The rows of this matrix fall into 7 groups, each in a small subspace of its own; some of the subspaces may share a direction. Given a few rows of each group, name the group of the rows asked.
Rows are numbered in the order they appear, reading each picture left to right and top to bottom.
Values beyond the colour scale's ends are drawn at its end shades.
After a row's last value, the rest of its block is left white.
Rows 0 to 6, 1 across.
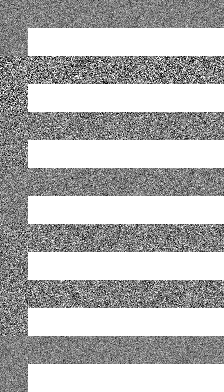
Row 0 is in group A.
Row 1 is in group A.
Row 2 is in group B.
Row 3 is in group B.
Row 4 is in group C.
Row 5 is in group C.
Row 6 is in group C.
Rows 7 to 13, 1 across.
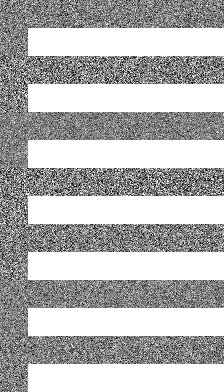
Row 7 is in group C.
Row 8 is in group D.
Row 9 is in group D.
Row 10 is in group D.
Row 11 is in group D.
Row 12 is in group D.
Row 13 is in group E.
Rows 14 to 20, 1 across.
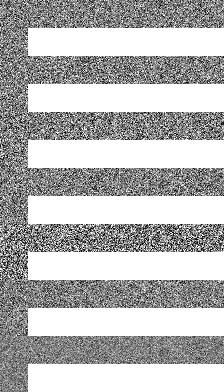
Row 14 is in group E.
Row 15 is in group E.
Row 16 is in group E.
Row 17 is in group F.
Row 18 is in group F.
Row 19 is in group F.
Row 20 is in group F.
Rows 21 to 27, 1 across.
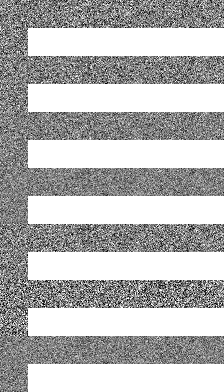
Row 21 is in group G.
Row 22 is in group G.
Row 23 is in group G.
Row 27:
A
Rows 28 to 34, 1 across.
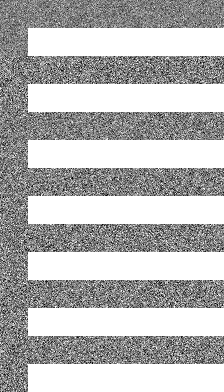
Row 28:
G
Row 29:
C
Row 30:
B
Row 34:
F
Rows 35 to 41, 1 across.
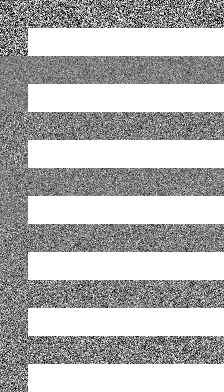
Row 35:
G
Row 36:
D
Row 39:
A
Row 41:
E
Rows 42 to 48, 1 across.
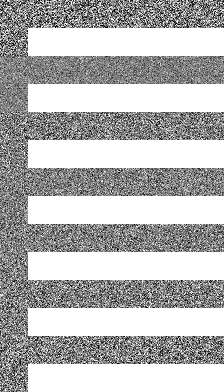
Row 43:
F
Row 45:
D
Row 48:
F
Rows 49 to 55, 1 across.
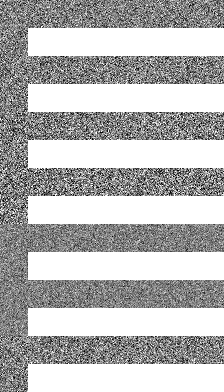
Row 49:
G
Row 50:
C
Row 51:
F
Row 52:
E
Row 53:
A
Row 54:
D
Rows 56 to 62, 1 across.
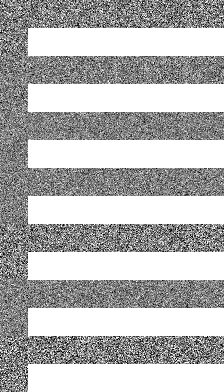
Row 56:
F
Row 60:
F
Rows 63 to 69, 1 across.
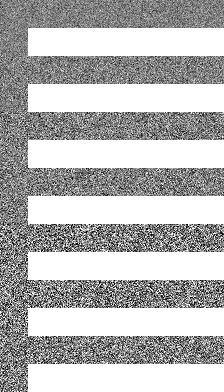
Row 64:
C
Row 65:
C
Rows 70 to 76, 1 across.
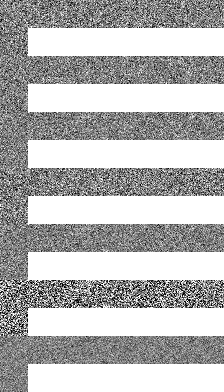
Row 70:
C
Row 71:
D
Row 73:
F
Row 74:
A
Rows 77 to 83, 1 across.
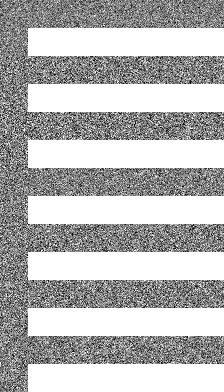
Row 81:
G
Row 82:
E
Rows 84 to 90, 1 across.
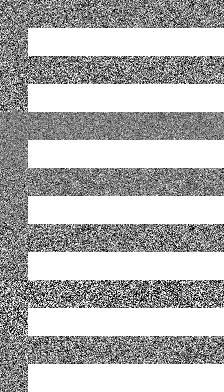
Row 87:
C
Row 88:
E
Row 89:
F
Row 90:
C
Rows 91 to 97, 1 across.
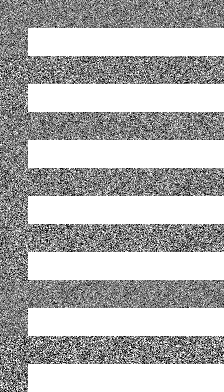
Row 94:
C
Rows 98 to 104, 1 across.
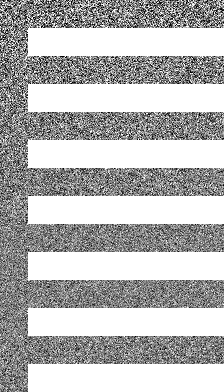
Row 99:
C
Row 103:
G
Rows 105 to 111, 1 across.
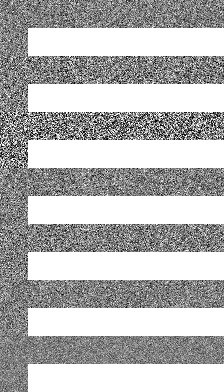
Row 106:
C
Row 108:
G
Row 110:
C
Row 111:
E
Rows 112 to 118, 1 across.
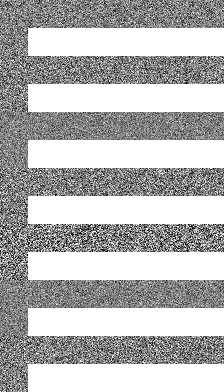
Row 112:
E
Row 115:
E
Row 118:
D
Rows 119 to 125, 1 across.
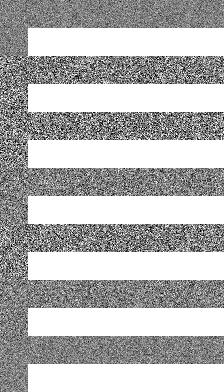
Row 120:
A
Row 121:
F
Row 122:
D
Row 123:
C
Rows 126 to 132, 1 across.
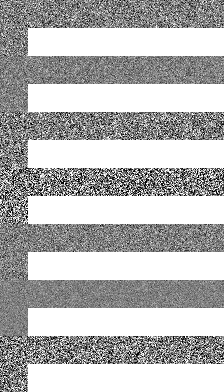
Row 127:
D
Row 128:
E
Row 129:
C
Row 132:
A
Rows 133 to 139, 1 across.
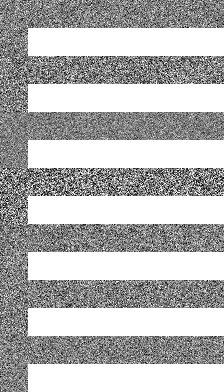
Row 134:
C
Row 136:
A
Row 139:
F
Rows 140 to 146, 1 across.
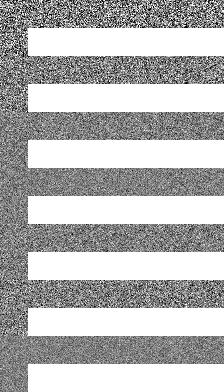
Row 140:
E
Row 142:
F
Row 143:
F
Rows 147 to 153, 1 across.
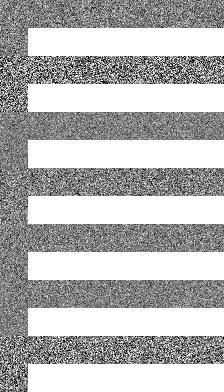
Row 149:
F
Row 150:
F
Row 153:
D
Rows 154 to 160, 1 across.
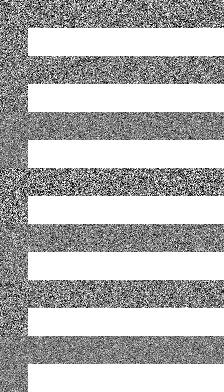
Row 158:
F
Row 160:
E
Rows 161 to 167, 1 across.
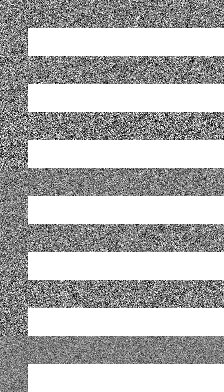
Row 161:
A
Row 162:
E
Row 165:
E
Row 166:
C
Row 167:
A
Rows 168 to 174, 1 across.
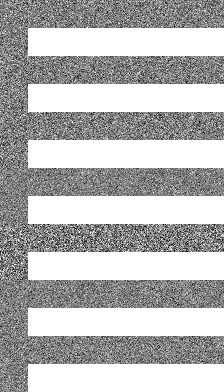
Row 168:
E
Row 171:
E
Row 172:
E
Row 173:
E
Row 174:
C
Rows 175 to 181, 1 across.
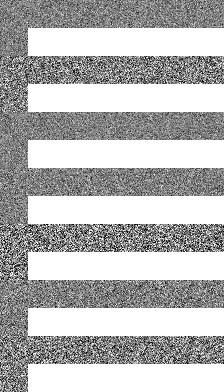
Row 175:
C
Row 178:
G
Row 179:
D
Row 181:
A
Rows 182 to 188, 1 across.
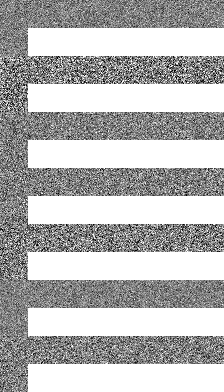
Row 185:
E
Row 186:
A
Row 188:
A
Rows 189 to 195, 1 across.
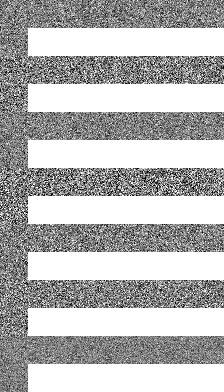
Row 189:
G
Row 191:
C
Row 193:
D
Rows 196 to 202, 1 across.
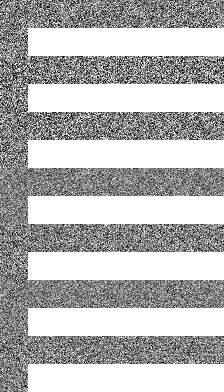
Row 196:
G
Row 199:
G
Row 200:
F
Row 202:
D
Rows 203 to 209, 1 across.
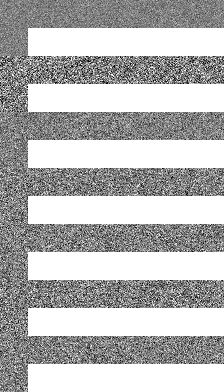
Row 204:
G
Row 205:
G
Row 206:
A
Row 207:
C
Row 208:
E
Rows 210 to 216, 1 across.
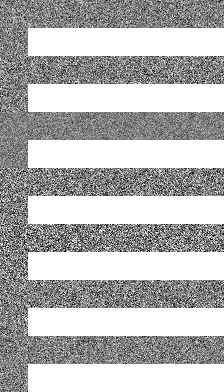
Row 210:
F
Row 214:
C
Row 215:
D
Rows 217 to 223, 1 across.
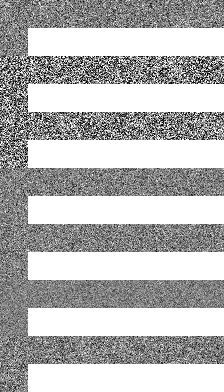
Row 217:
C
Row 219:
G
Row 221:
D
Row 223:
G
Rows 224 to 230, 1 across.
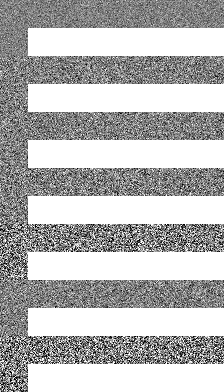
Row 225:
G
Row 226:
D
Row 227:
D
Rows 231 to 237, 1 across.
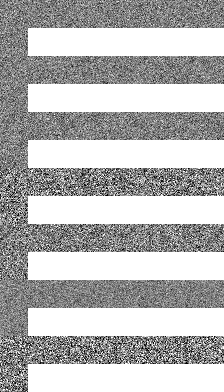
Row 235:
F
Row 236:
A
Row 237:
E
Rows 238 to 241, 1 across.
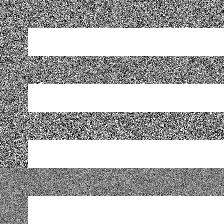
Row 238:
E
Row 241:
G
